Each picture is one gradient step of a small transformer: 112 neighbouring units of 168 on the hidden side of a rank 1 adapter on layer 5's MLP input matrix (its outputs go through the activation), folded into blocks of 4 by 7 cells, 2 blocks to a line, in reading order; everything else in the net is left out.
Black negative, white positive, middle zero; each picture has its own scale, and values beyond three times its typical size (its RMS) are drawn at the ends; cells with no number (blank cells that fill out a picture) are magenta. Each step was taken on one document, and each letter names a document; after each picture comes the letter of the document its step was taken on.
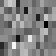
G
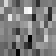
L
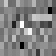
L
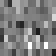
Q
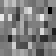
L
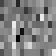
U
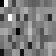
L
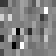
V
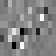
V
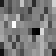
G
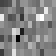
U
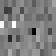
G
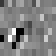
V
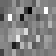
U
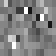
U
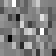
L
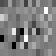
V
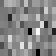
Q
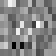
L
